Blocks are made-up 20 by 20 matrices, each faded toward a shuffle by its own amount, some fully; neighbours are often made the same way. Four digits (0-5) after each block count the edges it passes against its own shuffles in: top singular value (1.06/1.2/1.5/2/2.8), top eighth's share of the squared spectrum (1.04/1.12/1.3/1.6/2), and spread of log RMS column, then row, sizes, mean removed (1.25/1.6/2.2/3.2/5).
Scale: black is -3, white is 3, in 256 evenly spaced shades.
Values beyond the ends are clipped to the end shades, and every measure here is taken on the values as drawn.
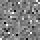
0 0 0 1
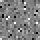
0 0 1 0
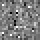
0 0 0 0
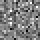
1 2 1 0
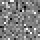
0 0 0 0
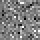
0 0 0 0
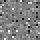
1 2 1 0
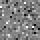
0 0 0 0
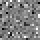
2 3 1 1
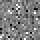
1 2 0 0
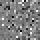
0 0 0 0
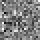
2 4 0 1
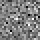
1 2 0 0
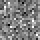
1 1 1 0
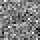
0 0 0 0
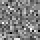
0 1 0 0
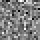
2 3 0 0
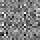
3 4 1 1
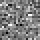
2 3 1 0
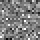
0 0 0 0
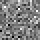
2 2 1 0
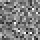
2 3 0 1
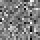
2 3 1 0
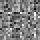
3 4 2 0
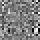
3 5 2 2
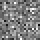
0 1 0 0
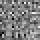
3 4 1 2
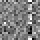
3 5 2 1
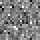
2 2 0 0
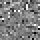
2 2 0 0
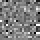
3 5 2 2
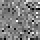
2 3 1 0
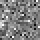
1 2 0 0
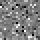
1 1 0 0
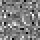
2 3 0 2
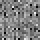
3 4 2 1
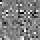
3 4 2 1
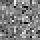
3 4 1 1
